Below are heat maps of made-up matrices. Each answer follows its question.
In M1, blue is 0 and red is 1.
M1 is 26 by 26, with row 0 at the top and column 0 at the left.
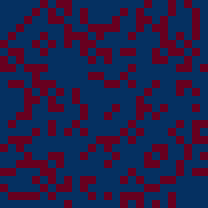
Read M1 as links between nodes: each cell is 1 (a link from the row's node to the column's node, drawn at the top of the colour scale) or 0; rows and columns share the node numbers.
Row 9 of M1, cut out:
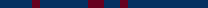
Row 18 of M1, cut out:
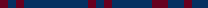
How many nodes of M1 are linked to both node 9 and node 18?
1
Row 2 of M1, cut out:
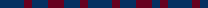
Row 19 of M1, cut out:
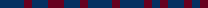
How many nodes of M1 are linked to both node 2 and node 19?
7
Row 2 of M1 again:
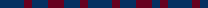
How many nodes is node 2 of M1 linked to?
9
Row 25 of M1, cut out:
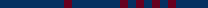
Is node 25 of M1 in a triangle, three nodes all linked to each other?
no
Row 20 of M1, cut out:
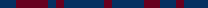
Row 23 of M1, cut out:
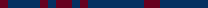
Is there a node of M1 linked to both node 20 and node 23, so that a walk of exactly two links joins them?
yes
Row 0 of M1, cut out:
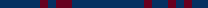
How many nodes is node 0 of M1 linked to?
6
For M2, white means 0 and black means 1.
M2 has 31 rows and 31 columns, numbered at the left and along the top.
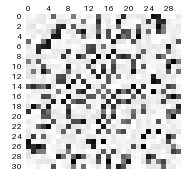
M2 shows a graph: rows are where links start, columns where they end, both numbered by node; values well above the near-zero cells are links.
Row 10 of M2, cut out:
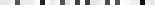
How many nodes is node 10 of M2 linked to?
8
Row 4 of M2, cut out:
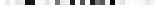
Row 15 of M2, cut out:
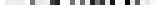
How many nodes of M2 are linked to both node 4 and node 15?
8
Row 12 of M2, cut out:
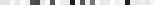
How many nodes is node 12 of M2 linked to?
7
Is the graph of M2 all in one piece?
yes
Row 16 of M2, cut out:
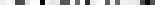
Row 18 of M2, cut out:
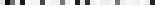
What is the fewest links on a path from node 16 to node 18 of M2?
2
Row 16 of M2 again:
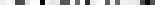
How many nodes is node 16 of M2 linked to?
12
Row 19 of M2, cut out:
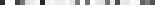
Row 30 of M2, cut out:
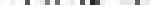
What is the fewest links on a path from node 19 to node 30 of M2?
1
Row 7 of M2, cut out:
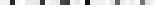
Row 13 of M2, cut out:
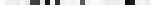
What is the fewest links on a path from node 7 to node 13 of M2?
1
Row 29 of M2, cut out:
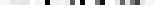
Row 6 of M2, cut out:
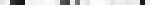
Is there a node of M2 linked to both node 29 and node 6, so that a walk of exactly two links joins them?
no
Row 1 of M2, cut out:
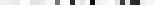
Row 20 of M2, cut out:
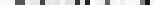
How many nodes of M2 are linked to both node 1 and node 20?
0
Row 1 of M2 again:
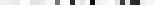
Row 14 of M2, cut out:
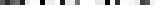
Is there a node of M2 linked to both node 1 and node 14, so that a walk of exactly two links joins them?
no
